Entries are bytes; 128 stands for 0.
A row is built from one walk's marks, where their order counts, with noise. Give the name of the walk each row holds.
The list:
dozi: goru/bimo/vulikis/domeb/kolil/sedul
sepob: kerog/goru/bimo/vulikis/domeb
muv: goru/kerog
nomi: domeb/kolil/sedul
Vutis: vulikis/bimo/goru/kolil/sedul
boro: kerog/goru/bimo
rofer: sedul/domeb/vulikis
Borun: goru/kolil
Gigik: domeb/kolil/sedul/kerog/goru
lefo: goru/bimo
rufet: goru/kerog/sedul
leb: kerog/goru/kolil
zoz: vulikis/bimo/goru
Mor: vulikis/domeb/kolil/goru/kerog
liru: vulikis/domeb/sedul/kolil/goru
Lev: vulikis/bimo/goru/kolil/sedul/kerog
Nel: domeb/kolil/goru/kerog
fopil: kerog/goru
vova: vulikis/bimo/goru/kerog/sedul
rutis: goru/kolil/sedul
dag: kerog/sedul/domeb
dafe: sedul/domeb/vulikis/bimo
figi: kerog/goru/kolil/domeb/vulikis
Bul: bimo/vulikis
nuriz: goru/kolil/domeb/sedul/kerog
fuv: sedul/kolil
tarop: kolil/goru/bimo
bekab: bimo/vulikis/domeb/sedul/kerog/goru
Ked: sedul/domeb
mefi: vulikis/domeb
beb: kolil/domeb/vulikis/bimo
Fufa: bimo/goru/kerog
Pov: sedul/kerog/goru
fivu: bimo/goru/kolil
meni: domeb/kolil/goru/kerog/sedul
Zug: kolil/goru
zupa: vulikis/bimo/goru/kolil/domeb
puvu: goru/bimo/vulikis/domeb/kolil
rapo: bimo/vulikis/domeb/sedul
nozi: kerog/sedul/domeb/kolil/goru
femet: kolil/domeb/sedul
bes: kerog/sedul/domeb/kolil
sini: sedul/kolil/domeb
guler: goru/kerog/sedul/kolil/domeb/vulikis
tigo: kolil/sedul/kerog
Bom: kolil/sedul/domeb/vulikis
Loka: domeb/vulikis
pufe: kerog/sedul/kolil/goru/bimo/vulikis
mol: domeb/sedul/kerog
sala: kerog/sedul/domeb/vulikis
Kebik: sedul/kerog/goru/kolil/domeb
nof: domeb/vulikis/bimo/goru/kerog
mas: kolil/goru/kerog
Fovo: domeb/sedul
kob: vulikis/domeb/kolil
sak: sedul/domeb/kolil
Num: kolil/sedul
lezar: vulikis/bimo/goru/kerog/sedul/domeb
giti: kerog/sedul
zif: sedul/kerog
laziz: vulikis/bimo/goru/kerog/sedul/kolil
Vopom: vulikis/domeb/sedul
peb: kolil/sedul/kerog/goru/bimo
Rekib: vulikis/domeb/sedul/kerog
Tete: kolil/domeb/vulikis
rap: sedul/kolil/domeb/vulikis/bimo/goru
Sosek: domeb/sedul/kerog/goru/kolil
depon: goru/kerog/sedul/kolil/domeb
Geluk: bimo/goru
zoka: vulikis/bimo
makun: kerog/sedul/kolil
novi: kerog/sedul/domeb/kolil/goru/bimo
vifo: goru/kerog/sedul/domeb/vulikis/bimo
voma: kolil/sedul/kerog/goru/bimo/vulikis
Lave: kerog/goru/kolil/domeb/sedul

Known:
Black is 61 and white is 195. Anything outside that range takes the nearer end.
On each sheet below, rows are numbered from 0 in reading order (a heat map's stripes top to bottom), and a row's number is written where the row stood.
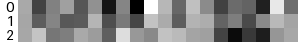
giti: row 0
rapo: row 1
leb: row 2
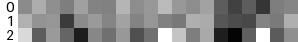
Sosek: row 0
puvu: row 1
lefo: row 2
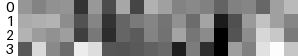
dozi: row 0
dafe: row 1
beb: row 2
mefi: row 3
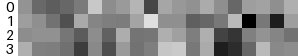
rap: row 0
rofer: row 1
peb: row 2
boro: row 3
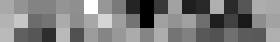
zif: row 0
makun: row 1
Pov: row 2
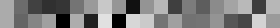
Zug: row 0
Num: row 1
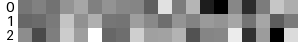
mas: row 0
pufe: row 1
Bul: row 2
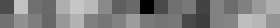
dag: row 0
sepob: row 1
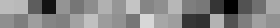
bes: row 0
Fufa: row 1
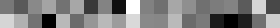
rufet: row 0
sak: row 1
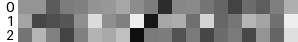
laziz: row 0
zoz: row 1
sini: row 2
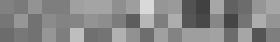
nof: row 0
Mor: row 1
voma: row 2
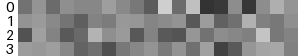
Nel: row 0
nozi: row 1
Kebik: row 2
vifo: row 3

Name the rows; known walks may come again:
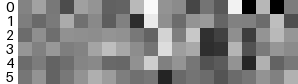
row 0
Loka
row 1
meni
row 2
Nel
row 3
Fufa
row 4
figi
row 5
lezar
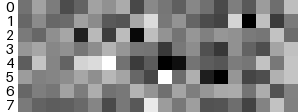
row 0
depon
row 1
Tete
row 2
rutis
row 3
Rekib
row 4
Ked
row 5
muv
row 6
voma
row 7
Lave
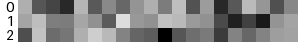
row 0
fopil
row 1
leb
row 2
dag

